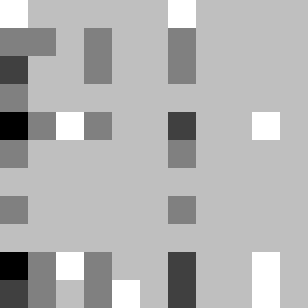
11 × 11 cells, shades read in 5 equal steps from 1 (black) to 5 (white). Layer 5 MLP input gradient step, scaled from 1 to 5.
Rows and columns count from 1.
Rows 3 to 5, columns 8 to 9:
4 4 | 4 4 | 4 4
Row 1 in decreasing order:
5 5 4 4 4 4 4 4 4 4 4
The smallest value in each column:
1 3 4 3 4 4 2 4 4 4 4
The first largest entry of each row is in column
1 3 2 2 3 2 1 2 1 3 5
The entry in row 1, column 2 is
4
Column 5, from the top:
4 4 4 4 4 4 4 4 4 4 5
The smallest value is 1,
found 2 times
